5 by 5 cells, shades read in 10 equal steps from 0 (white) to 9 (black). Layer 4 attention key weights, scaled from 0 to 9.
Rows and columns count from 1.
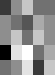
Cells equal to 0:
1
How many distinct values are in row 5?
5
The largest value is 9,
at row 4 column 1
